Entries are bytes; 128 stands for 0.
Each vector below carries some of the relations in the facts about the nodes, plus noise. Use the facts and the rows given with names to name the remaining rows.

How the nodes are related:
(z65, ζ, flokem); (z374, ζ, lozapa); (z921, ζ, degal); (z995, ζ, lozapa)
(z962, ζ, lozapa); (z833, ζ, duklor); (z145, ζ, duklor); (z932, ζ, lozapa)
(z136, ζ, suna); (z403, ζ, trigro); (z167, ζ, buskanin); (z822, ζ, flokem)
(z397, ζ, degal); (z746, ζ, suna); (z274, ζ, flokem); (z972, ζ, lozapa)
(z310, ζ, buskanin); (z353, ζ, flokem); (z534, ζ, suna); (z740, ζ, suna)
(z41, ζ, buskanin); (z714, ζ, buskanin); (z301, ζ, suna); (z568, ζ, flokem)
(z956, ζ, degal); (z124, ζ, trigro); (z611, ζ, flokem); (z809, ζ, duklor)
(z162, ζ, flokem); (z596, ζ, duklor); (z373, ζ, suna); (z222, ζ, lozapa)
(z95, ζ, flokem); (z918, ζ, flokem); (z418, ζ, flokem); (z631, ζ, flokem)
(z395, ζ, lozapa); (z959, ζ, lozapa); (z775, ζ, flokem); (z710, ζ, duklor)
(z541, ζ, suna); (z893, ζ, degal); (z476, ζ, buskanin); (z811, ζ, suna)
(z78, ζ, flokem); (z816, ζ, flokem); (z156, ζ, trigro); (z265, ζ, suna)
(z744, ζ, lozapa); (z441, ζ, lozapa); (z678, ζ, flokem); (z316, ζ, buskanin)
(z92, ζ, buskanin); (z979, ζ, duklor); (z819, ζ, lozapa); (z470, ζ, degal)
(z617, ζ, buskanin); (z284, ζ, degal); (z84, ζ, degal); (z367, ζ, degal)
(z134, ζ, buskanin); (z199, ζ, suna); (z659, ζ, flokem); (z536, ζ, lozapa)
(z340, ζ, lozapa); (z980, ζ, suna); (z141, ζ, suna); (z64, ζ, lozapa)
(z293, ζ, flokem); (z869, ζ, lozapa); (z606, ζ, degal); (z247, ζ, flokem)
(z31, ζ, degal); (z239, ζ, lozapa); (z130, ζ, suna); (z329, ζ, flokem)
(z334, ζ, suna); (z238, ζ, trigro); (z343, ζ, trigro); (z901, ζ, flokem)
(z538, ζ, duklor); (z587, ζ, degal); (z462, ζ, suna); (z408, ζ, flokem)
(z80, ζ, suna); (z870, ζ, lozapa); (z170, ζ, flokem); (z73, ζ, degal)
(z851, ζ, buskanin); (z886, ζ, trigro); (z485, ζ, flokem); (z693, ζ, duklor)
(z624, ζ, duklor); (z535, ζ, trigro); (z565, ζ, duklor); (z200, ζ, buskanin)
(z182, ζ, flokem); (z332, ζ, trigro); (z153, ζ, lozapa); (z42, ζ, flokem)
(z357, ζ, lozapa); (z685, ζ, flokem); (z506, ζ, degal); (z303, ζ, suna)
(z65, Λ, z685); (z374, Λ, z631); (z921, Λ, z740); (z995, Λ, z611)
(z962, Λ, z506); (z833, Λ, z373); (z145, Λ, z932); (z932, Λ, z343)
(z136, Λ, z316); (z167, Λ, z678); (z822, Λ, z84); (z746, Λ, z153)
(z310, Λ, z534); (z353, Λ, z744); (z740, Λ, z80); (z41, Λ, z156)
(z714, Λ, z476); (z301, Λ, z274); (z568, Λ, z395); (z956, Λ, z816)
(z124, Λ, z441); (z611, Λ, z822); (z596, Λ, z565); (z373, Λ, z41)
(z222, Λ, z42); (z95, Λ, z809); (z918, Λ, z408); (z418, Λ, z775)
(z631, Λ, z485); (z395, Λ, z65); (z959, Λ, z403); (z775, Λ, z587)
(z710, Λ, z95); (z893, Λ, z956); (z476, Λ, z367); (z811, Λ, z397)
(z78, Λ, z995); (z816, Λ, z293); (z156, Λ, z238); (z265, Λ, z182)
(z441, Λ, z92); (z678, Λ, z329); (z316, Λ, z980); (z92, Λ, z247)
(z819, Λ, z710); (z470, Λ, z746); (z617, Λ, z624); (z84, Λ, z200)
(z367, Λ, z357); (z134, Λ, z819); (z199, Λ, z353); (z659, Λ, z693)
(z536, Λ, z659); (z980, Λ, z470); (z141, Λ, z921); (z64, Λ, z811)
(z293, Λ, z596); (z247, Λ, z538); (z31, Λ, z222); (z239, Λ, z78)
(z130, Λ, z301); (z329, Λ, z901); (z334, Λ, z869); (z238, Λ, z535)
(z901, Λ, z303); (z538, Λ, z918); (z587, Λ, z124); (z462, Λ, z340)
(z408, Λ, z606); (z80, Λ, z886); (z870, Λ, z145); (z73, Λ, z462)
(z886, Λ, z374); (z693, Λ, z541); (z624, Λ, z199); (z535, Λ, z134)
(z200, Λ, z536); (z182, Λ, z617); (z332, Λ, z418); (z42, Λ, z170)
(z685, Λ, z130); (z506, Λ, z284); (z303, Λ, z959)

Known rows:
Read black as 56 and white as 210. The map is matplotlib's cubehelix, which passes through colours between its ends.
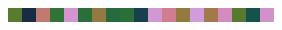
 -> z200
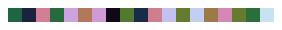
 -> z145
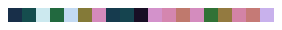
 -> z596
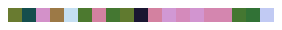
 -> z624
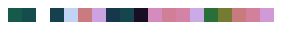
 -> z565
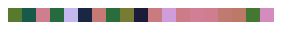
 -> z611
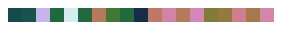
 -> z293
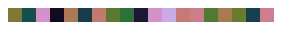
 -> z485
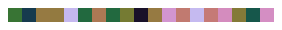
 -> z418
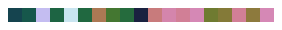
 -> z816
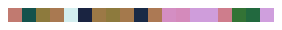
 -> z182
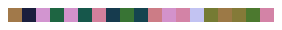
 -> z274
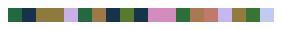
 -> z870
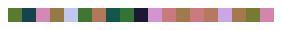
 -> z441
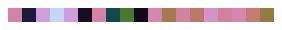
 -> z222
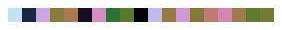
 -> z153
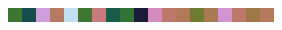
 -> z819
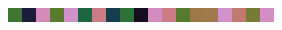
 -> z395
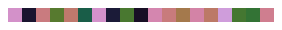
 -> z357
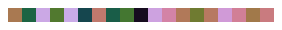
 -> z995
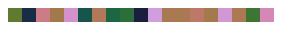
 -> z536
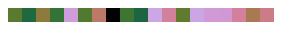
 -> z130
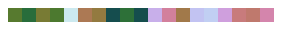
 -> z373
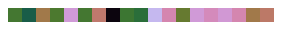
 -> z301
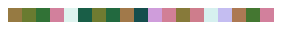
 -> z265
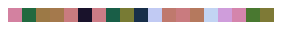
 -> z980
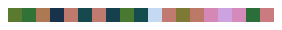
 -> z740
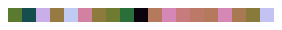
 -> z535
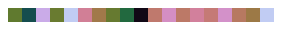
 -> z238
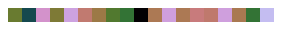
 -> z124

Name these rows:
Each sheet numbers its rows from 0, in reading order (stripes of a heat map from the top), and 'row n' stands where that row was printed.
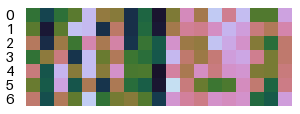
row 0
z587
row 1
z31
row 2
z541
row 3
z303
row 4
z744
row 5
z374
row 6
z617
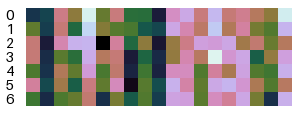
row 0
z833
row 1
z41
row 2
z42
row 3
z284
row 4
z932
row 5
z534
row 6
z714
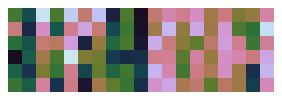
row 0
z809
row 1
z343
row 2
z64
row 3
z893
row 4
z310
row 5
z631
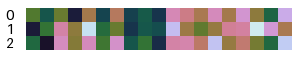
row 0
z921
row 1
z334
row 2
z693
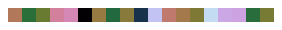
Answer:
z136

